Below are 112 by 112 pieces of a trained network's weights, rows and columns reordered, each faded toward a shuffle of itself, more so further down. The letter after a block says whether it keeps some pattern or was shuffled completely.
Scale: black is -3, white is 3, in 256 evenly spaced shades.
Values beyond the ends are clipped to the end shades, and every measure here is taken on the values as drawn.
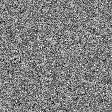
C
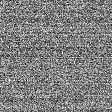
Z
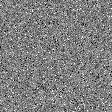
C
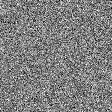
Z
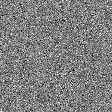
Z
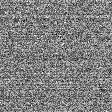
Z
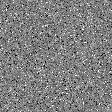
C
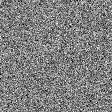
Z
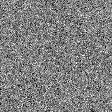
Z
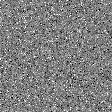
Z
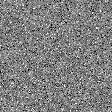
Z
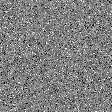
C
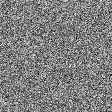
C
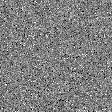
Z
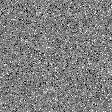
C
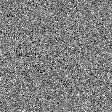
C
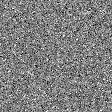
C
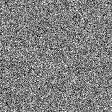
C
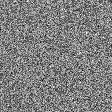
C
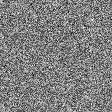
C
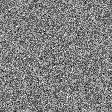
C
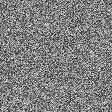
C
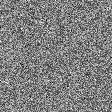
C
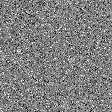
C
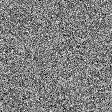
C
